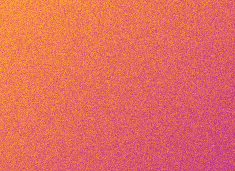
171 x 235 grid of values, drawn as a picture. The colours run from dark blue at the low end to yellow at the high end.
Stripes: none. Slope: up to the top left. Ninth with the lowest average: bottom right. Ninth with the highest average: top left. Odd rows or columns: none. Mirror symmetry: none.
